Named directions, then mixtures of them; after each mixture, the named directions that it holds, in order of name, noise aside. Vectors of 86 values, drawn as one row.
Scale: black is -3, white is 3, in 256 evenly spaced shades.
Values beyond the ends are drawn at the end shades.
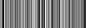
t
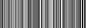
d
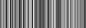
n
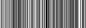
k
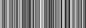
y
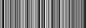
t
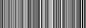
d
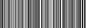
d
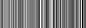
d, k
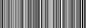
d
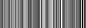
d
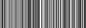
d, y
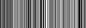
k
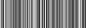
k, t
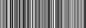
n, y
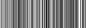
k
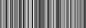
n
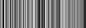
n, t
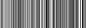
d, k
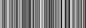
y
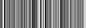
t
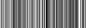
k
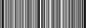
d, t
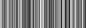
y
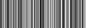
y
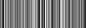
t
